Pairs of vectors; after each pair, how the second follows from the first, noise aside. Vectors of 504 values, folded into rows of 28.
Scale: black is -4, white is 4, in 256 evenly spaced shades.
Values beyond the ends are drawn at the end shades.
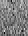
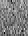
copied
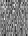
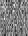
copied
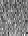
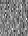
shuffled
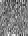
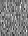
shuffled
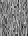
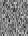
shuffled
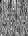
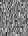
shuffled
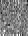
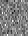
shuffled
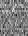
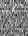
copied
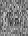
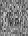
copied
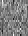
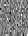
shuffled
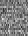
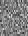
shuffled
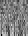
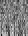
copied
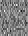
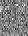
shuffled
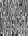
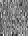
copied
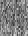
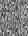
shuffled
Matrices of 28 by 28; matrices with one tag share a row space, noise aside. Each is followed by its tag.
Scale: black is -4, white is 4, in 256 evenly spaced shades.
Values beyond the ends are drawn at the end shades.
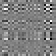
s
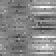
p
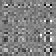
s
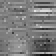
p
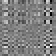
s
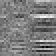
p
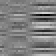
p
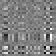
s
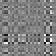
s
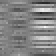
p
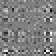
s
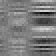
p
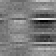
p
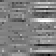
p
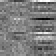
p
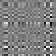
s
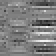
p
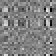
s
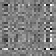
s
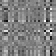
s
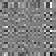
s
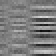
p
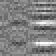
p
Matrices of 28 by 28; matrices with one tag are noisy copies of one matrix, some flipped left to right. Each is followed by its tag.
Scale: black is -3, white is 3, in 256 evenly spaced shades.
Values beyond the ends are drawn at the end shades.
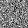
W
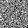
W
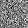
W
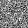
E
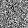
W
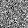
W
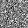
W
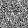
E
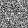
E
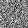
W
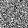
W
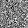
W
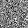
W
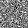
W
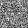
E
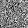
W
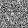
E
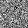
W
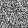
E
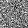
W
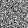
W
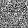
E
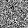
W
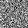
W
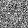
E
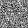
E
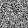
E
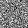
W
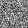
E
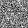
E
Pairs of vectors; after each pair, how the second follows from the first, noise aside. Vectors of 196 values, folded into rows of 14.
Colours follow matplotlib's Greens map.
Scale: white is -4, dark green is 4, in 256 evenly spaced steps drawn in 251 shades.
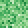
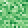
shuffled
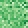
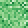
negated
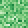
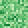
negated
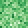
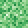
shuffled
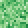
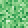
shuffled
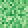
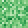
negated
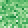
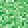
shuffled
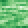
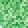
shuffled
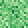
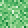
negated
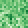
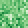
negated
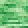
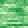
negated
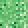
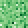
negated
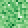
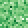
shuffled
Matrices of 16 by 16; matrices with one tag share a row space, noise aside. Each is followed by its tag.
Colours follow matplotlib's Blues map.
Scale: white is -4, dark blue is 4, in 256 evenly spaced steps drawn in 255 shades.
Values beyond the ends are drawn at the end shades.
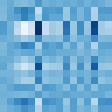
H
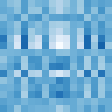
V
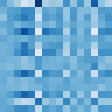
H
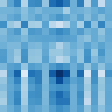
V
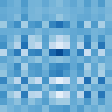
V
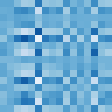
H
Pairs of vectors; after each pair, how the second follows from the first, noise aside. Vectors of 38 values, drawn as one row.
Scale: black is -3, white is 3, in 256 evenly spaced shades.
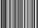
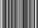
sign-scrambled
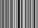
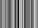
sign-scrambled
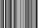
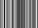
negated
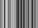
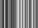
negated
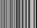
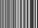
negated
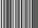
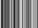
sign-scrambled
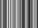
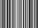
sign-scrambled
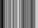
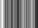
negated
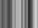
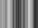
negated
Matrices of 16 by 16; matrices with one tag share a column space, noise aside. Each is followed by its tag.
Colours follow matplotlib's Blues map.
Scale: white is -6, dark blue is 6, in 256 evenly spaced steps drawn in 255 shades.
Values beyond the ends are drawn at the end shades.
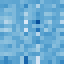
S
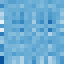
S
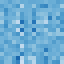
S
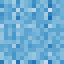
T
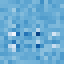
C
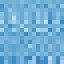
S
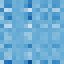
T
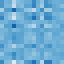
T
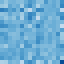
T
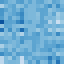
S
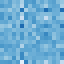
T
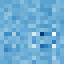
C
